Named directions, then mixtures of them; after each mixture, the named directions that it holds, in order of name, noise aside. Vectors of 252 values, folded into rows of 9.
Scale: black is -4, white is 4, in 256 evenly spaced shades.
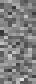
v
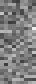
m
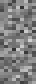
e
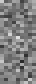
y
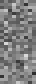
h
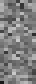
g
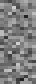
v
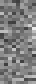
m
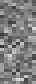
m, v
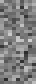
e, y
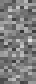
e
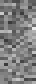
m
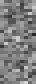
g, h, y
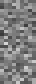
e, h, v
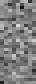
e, g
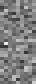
e, h, y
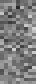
e, m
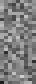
g, h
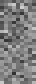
g, h, m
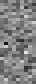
e, h, y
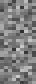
e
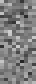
m, y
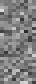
e, g, m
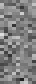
g, m, v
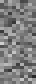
v, y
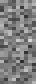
e, y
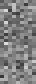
h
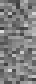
m, v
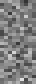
v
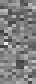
h, v, y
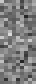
e, y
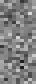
y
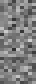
e
